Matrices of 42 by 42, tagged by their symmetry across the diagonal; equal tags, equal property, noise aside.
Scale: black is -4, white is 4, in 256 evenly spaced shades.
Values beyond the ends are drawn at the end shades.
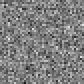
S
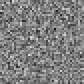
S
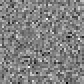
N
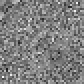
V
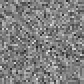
S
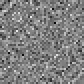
V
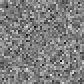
V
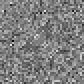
V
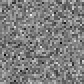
N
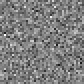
N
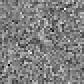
S
